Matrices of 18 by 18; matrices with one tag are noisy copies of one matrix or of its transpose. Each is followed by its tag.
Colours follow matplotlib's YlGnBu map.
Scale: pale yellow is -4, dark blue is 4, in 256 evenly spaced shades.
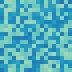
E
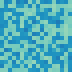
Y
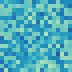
E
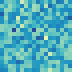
E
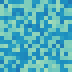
E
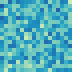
Y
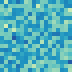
E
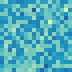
Y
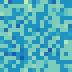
E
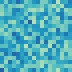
E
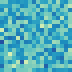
Y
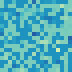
Y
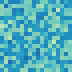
E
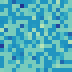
Y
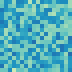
Y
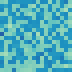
Y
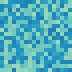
Y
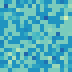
Y
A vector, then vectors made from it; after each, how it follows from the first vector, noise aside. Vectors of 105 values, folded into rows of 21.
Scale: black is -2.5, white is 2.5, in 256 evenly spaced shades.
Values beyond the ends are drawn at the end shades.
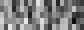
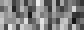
copied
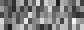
sign-scrambled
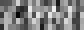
wrapped around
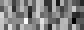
copied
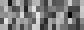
wrapped around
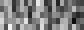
copied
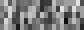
wrapped around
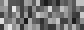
sign-scrambled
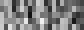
copied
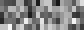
sign-scrambled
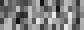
wrapped around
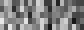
copied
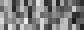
copied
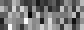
sign-scrambled
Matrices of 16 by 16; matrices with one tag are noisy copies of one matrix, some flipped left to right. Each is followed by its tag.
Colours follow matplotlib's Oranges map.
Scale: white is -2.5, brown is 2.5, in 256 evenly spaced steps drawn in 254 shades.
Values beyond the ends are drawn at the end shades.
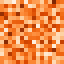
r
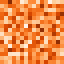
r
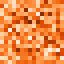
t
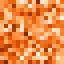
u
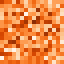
t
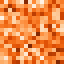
u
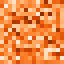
t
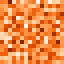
r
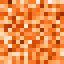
r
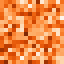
u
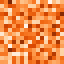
r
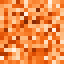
t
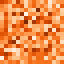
t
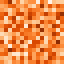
r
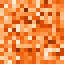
t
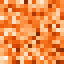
u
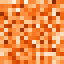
r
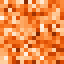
u
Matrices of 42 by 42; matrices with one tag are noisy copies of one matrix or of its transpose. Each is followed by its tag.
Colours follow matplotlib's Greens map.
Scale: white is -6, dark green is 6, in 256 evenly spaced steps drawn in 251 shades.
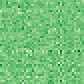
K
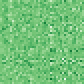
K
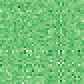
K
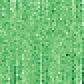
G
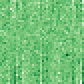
G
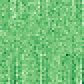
G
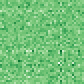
K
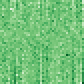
G
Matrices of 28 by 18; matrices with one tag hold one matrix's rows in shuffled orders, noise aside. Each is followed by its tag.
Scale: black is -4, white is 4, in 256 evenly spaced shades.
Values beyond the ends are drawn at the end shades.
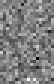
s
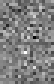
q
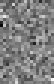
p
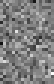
p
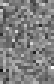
p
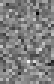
s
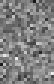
p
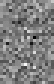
q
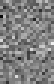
p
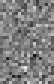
q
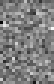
p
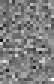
p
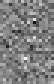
q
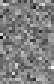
p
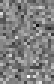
s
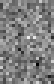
s
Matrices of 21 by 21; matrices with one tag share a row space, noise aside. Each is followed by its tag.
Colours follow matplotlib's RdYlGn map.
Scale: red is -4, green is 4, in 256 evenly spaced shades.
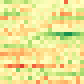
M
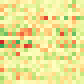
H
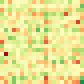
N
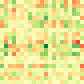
N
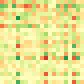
H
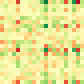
H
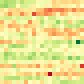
M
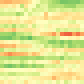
M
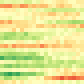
M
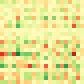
H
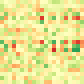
N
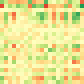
N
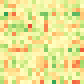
N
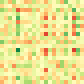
H
